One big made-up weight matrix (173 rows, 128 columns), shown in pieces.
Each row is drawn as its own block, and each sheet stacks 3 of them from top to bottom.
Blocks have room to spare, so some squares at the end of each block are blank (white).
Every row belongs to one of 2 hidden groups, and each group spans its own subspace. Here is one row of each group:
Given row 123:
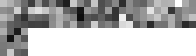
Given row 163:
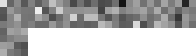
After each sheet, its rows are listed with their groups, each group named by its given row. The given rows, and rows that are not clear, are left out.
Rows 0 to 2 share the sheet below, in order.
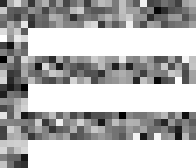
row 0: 163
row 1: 163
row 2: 163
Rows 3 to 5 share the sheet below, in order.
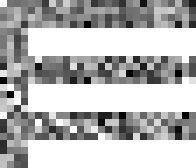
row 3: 163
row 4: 123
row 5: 163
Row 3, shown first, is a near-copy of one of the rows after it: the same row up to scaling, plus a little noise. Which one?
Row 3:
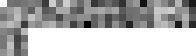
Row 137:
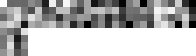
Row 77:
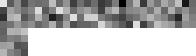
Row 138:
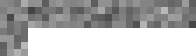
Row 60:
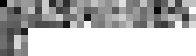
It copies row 137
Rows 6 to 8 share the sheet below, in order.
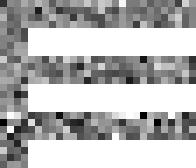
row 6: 163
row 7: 163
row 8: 123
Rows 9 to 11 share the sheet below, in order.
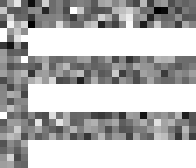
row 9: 163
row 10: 123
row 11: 163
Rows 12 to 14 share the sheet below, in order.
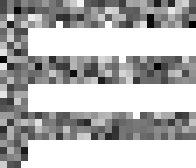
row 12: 123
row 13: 163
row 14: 123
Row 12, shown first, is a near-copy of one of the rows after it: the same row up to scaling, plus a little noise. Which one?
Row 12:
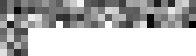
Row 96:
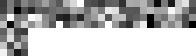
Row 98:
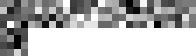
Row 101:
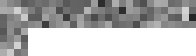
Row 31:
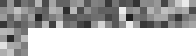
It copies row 96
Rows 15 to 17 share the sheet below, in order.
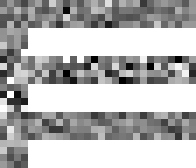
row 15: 123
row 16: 123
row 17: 163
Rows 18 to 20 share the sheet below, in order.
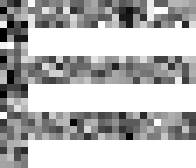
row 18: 163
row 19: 163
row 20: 163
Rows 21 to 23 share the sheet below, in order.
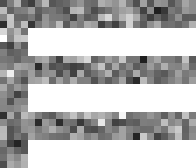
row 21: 163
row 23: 163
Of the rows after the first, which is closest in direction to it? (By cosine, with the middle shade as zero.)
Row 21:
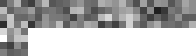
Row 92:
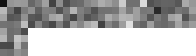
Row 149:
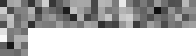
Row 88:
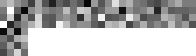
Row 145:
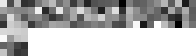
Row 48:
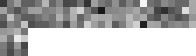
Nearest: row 149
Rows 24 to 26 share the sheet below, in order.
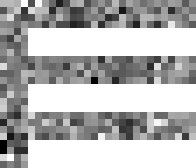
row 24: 123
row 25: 123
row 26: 163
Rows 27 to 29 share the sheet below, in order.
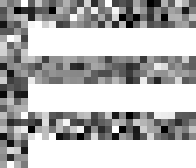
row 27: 123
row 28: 163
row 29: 123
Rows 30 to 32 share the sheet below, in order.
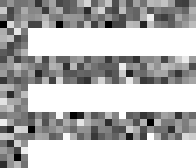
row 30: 123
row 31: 123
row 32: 123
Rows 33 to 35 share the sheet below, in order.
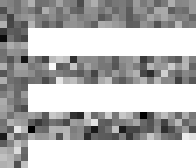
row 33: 163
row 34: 123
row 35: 123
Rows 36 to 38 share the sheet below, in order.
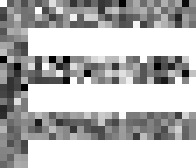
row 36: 163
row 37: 163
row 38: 163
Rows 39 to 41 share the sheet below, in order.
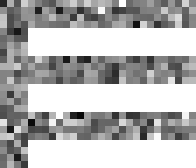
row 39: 163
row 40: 123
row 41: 123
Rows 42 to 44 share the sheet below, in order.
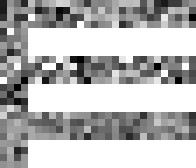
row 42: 123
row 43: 123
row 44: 163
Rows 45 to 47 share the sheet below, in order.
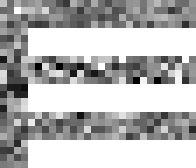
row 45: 123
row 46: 163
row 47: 123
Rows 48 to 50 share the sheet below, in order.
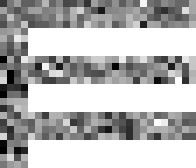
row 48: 163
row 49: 163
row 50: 163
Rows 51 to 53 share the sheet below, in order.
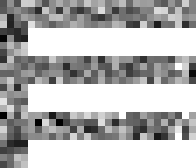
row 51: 163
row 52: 123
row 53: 163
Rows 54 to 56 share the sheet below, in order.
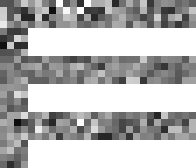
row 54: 123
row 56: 123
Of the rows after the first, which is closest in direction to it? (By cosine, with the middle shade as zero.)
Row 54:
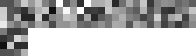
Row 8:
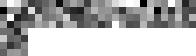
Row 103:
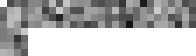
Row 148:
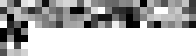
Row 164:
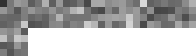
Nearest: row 164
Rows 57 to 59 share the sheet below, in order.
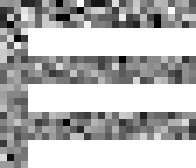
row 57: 123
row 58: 163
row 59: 123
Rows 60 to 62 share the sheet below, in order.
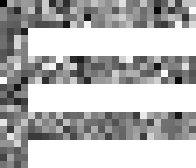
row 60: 163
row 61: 123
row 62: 123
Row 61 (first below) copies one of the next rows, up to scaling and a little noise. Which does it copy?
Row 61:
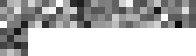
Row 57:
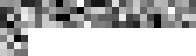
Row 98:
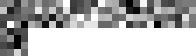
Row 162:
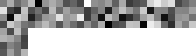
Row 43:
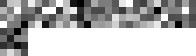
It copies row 43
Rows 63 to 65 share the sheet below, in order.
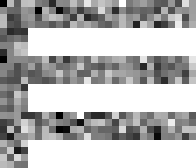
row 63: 163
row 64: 163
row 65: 123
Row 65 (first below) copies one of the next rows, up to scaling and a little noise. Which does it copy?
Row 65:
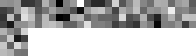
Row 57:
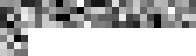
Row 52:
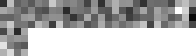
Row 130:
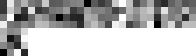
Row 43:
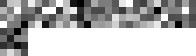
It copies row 57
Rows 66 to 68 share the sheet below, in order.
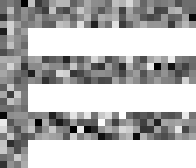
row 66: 123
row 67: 123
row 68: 163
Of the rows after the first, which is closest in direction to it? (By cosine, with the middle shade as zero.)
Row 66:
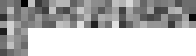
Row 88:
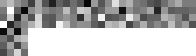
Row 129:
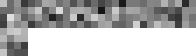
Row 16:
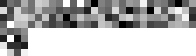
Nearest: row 88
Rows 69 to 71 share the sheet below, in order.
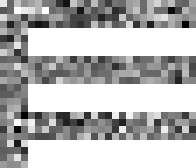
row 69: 123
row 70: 123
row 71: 123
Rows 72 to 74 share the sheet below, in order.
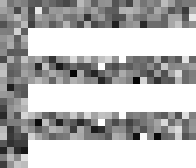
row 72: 123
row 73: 163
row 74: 163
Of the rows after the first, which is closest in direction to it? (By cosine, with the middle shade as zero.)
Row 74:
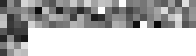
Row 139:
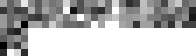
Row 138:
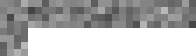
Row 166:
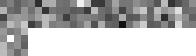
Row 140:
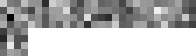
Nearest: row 138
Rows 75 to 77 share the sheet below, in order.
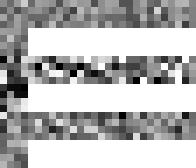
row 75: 123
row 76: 163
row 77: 163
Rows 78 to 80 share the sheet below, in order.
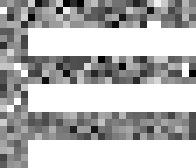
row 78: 123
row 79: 123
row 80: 163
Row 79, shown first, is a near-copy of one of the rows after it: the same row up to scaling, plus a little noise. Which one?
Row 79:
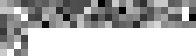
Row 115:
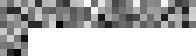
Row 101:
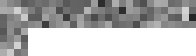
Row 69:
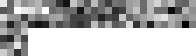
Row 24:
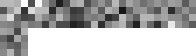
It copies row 101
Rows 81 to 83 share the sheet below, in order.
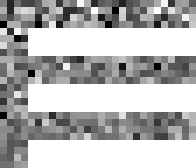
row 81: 123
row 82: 123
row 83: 163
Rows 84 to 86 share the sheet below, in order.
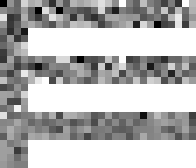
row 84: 163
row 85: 123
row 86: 163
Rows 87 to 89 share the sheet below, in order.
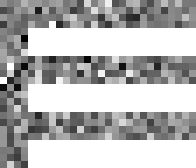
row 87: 123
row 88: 123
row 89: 123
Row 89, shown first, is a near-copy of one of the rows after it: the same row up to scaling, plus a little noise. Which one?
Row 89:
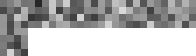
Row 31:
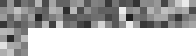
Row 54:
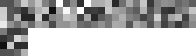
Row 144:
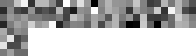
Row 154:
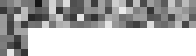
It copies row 154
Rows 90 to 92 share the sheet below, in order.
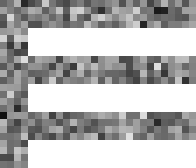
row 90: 163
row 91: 123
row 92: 163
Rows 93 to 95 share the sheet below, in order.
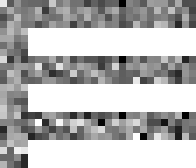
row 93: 163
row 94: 163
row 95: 163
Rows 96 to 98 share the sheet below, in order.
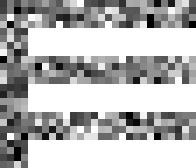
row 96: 123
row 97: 163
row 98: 123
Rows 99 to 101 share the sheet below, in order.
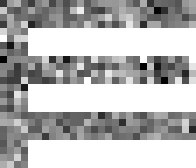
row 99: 163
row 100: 163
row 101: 123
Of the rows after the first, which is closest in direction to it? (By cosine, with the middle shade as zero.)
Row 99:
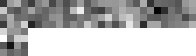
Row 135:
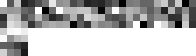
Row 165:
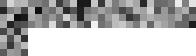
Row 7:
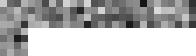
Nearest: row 135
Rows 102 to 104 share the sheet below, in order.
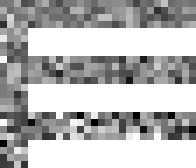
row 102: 163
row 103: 163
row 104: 123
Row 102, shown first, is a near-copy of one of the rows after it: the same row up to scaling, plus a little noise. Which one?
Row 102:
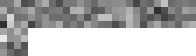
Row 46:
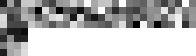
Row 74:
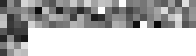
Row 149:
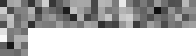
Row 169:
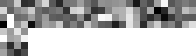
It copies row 169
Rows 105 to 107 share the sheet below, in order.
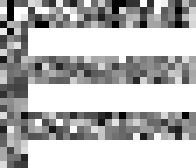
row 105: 123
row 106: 163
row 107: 163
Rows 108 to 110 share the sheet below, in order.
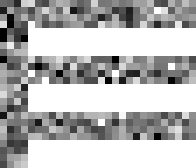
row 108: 163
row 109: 123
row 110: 163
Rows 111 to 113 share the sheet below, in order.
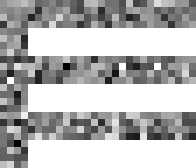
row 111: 123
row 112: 123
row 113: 123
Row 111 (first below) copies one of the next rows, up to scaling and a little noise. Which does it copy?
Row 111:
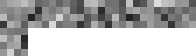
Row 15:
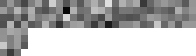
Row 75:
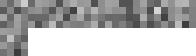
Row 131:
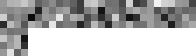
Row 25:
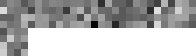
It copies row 131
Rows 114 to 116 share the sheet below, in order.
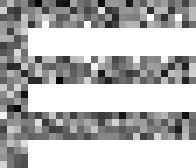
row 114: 123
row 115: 123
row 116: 163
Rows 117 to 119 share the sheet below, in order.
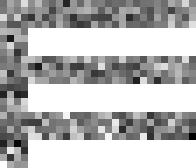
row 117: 123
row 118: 163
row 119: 123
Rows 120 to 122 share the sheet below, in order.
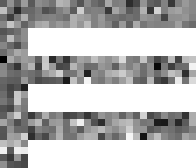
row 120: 123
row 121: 163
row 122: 163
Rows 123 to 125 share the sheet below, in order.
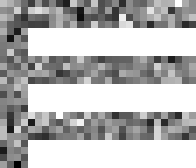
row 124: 123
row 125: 123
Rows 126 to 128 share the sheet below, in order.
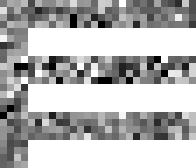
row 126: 163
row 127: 123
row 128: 163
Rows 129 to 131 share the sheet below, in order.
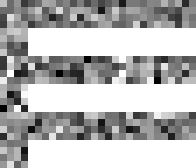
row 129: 163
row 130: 123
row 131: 123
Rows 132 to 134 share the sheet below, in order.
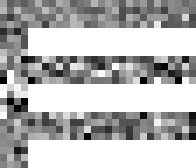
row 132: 123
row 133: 163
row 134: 163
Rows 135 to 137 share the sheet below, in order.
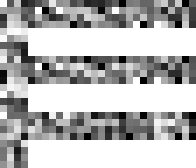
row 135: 163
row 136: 163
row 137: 163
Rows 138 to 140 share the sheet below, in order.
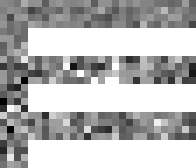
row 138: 163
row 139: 123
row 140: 163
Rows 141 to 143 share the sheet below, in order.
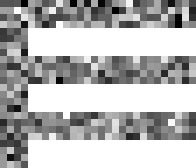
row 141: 123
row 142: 123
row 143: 123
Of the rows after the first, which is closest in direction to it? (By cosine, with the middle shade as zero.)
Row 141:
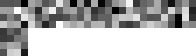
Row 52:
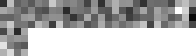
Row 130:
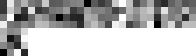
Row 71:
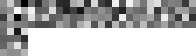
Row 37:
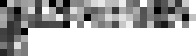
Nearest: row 71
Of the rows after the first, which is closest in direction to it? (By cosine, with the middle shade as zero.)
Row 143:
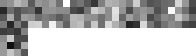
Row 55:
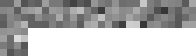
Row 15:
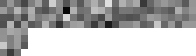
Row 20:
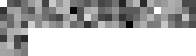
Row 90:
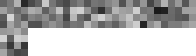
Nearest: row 20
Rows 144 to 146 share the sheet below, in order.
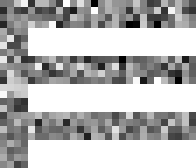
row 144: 123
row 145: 163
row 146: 123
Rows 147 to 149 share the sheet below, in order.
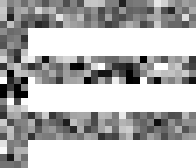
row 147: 123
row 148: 163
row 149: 163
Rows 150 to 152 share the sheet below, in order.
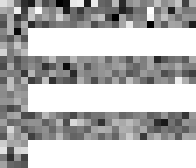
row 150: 123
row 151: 123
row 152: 163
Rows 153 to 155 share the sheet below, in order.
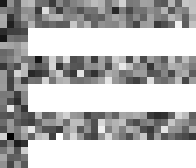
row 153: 163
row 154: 123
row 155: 123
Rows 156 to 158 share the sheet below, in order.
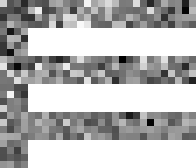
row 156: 123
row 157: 123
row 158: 123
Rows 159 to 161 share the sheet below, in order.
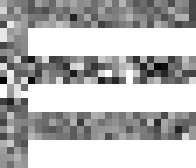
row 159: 163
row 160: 163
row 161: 123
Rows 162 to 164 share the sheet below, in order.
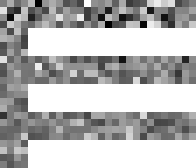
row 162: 123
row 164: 163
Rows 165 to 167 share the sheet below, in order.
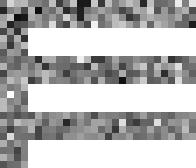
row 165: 123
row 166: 123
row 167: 123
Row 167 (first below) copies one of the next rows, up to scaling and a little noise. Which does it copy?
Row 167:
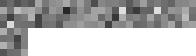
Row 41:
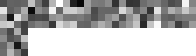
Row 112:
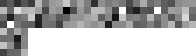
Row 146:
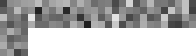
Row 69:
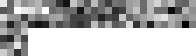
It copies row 112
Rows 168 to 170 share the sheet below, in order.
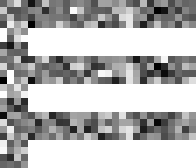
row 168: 163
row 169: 163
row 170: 163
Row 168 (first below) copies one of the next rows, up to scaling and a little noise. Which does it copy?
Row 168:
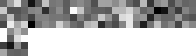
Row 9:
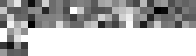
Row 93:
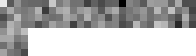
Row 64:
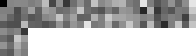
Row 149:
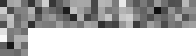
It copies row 9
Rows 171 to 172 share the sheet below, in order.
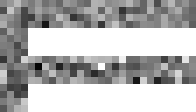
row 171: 123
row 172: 163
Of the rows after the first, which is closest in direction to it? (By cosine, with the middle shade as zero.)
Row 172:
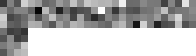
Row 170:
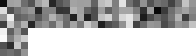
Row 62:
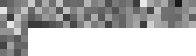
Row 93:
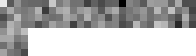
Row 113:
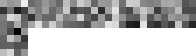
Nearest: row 170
